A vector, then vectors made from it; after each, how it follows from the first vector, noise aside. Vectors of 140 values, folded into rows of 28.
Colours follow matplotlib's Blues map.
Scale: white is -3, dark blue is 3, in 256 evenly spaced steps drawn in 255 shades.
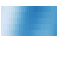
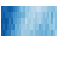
negated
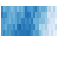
reversed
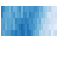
reversed
